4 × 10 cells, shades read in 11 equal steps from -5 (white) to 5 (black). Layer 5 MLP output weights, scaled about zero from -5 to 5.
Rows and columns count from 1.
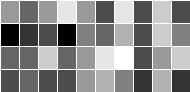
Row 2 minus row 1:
6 2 3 9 1 -1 2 0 0 -2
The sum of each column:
7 6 0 4 -3 -3 -11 9 -9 2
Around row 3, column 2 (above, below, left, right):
3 1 1 -3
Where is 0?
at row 2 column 5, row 2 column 10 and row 4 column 7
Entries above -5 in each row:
10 10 9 10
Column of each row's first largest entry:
6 1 8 8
